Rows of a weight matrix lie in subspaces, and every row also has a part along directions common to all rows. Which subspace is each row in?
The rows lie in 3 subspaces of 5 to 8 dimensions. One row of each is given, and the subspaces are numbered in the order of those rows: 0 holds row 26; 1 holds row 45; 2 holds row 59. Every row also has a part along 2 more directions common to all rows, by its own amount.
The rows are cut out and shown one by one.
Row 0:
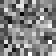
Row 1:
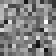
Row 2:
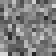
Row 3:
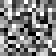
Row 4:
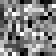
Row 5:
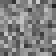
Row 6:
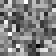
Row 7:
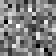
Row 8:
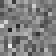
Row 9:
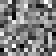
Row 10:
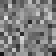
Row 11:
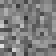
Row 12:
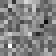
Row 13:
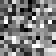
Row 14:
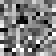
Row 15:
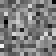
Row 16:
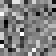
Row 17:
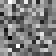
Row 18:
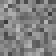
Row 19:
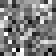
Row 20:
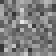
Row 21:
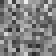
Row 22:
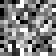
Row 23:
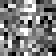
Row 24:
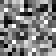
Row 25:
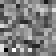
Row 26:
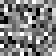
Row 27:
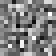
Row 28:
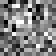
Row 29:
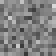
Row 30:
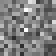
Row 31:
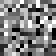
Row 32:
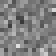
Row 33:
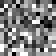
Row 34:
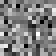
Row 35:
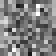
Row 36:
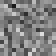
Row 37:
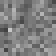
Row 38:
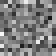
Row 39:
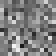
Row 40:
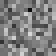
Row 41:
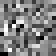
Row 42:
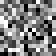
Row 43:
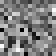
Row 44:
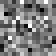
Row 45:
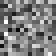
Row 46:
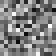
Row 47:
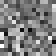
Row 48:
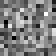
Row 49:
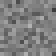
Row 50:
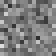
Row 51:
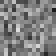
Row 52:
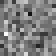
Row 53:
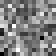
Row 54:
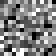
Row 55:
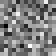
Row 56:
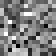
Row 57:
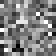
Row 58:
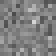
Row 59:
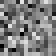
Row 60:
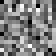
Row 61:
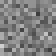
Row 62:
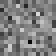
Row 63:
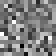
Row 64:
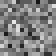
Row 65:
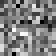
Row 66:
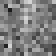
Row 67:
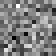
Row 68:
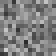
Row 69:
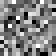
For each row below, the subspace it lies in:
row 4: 2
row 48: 0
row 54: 0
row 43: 2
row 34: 1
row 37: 2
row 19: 0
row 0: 0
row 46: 1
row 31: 1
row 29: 1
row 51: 0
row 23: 1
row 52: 0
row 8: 1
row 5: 0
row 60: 0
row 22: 0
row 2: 2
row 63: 2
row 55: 2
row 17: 0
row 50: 2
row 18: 1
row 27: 1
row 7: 1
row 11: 0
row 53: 2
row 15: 0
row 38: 2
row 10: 0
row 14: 2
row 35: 0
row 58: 1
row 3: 0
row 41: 2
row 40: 0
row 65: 1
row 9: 2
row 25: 2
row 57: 2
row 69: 0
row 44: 2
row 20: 2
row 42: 2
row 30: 1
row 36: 0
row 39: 2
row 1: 1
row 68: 2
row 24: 0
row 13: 1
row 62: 0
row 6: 0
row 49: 2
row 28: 0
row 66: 1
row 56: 0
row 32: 0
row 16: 0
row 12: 1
